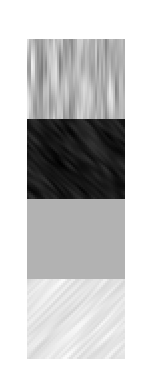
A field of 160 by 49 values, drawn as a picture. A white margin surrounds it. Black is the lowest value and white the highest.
It is made of 4 by 1 panels. Panel 1,1: high, streaked downward. Panel 2,1: very low, slanting down to the right, faint in contrast. Panel 3,1: high, flat. Panel 4,1: very high, slanting up to the right, faint in contrast.
